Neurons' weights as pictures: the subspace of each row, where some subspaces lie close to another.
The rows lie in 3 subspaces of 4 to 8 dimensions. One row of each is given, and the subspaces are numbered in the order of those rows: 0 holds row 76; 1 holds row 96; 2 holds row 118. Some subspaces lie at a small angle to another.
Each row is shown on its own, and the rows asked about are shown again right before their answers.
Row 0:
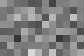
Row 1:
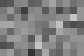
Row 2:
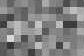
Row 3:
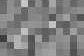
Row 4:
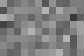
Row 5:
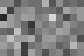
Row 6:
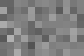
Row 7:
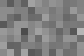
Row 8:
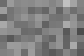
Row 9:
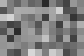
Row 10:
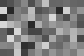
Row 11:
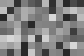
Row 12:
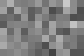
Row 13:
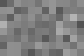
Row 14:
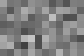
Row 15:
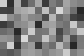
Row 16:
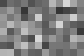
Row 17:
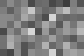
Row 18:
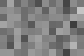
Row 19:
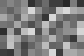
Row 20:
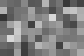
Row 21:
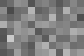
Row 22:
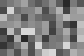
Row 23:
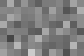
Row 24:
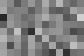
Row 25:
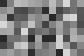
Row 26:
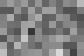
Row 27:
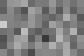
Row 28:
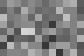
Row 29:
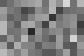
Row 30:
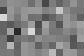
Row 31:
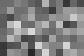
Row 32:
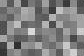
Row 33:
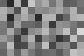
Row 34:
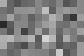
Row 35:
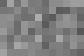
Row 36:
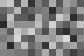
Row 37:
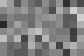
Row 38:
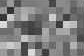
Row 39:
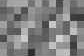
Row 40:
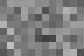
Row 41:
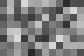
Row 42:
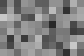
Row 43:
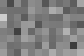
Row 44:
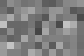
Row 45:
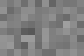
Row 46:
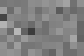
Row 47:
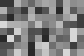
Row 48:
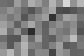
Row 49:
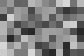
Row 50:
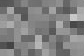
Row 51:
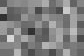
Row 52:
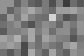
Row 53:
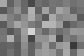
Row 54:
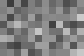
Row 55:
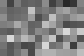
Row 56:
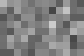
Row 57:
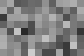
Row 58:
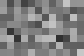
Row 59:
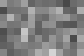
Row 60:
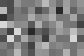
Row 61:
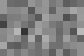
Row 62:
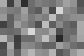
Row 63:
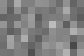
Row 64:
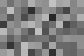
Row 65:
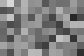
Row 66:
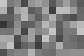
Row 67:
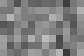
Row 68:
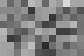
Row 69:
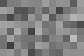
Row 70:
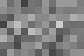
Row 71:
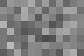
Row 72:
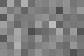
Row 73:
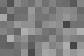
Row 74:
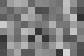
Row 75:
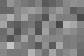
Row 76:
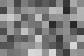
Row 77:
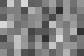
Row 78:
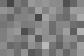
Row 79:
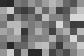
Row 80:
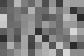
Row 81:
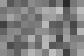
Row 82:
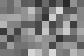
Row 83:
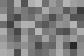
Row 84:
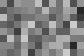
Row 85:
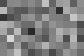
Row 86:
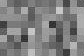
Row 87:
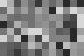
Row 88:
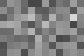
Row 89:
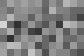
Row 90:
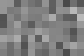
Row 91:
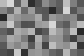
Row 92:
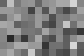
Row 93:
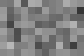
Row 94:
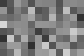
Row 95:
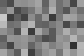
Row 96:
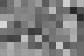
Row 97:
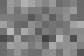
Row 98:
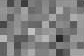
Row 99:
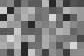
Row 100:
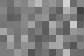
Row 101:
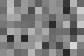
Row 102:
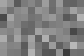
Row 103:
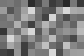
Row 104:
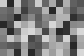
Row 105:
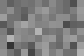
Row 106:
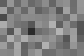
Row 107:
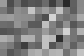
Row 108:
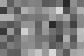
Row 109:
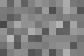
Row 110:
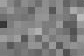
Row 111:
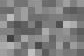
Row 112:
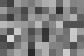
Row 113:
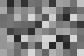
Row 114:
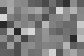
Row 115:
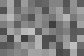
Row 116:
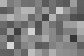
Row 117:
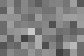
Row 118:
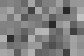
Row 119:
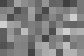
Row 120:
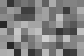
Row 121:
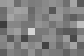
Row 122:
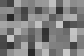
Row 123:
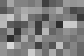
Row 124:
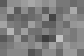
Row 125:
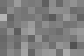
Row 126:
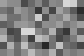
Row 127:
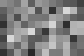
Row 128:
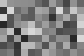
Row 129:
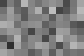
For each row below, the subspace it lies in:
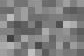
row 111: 1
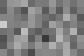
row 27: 0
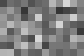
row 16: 0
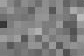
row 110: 1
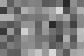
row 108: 0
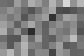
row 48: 1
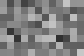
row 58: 0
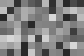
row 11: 1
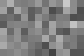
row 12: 0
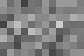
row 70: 2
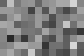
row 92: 2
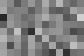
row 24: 1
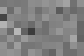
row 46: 1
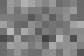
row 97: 2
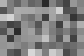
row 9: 2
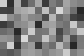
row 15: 2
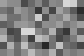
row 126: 0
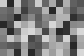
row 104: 0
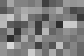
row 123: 1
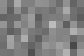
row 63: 0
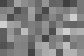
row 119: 2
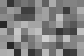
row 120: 0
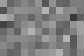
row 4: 2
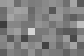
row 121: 2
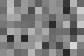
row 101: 2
